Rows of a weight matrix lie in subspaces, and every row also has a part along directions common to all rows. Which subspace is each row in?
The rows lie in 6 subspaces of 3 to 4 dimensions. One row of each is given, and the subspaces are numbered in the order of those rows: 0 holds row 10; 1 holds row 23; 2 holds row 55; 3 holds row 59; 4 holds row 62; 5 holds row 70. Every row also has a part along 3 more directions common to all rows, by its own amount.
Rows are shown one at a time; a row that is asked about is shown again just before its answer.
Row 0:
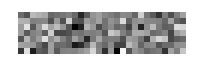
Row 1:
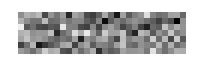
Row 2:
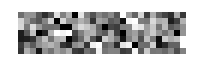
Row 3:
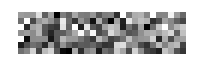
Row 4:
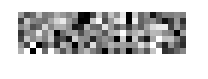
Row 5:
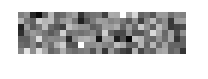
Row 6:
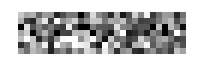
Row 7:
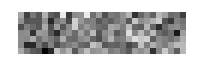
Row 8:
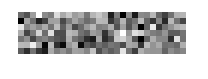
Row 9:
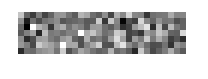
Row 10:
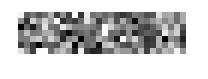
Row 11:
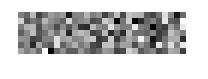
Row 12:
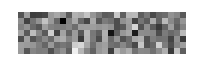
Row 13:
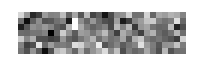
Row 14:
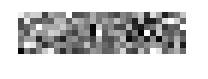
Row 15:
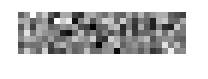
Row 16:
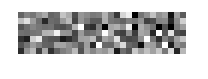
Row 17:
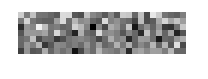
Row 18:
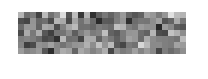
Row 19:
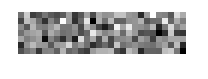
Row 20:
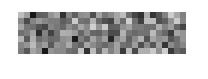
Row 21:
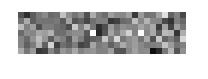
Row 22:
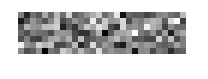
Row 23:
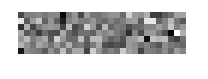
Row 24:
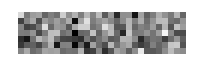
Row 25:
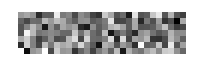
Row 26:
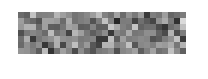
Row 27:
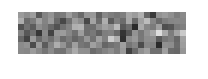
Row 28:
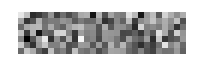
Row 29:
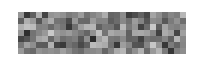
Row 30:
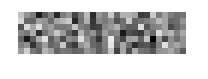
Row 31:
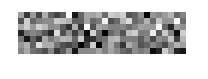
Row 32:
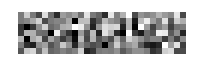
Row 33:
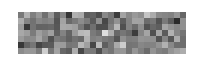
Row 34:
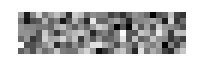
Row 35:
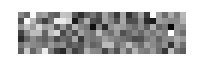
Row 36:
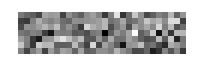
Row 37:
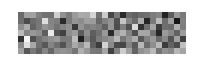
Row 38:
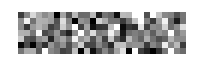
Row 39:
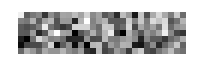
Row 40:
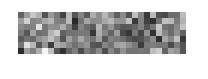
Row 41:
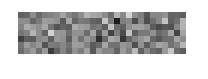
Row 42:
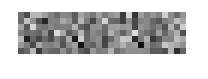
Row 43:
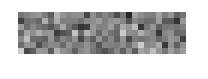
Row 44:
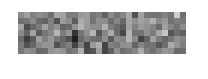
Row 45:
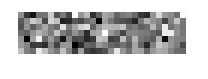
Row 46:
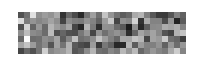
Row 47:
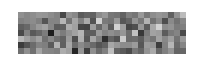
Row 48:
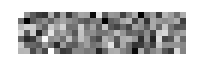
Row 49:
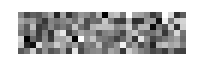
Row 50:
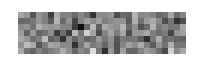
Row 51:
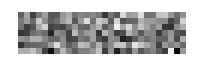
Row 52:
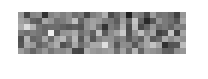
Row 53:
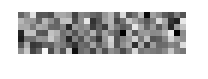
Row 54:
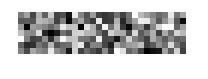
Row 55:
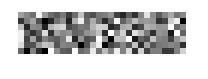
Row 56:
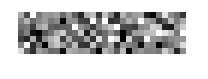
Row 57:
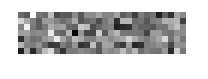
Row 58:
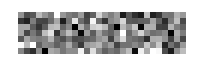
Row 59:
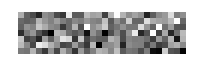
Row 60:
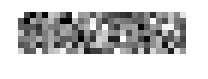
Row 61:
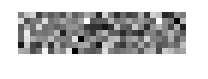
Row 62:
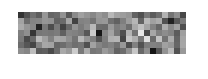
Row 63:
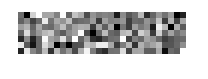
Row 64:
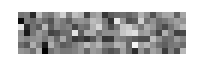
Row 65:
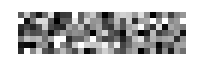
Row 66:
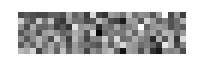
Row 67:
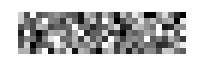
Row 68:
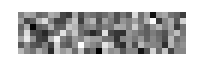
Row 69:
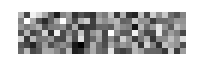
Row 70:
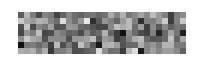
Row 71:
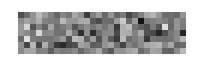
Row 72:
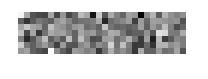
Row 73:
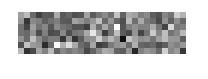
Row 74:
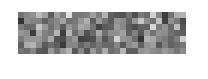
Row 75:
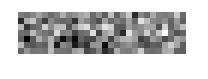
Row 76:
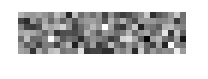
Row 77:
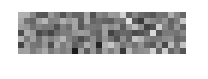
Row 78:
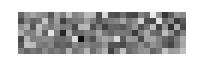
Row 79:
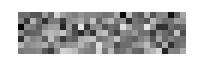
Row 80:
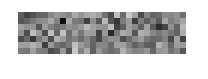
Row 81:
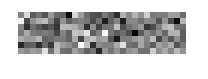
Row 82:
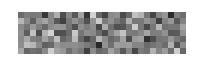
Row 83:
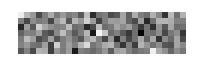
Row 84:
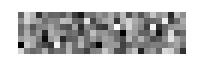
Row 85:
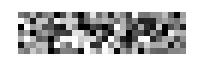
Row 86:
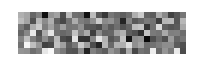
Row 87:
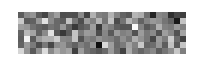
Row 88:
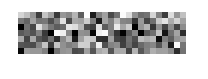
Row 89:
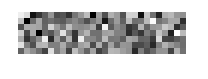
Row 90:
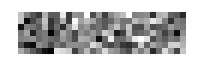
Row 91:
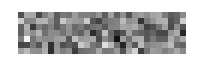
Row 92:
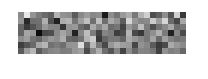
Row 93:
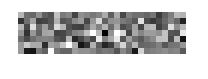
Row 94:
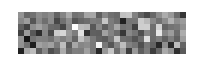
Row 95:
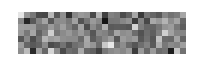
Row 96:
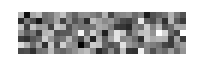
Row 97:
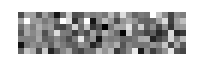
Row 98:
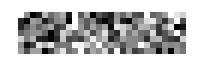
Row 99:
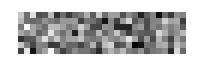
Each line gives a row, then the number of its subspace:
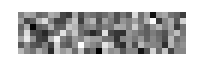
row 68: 5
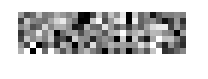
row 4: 2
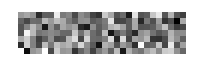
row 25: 1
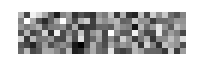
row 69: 2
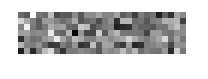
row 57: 1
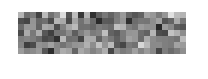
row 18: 4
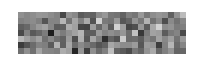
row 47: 2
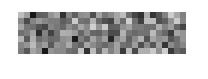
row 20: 3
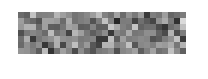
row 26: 2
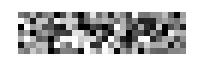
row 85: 0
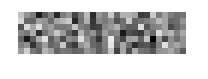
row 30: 1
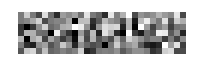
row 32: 0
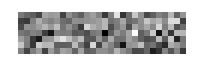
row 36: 3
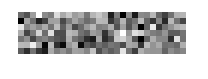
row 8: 2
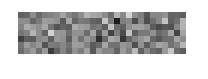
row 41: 2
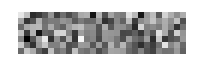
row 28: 1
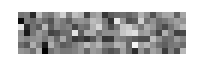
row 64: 1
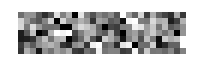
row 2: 0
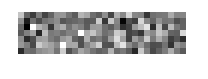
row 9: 5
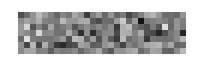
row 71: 5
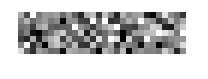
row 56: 5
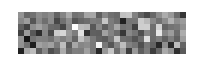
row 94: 5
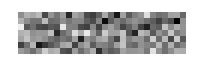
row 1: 3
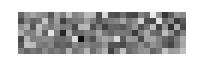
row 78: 2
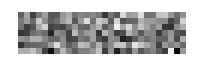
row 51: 1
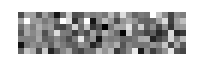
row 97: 5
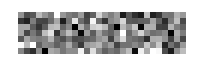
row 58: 3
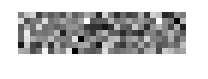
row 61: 2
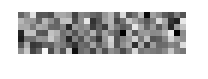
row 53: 0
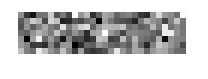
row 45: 0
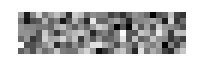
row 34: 5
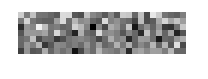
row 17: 4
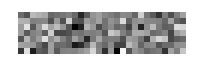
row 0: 1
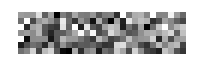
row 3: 3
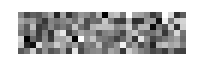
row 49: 2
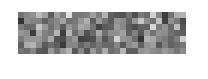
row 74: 2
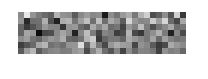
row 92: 0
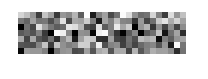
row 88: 4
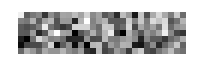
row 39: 0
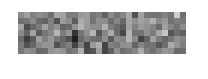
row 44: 0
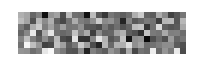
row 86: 4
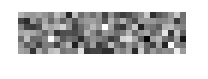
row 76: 0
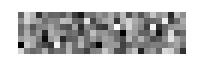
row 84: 5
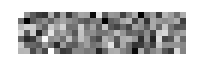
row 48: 1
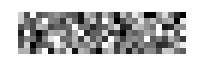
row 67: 5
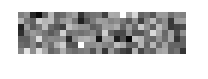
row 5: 2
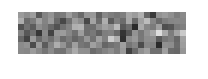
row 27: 5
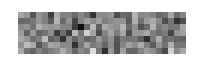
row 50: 1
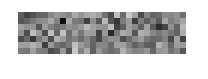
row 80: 2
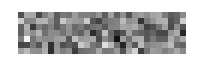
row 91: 5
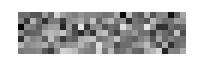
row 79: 3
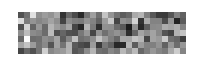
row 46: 1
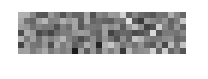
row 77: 3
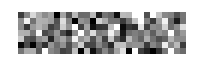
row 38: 3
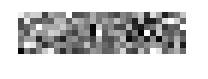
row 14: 4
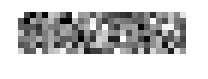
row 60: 0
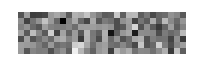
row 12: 2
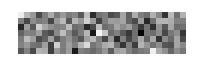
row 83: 4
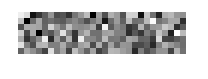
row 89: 1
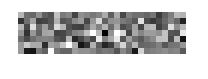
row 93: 5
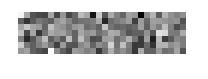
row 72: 1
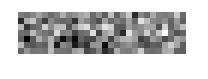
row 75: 0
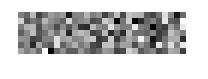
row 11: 2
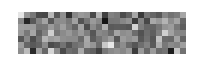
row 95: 1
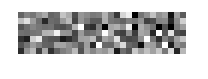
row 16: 3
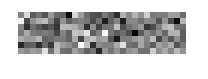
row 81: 3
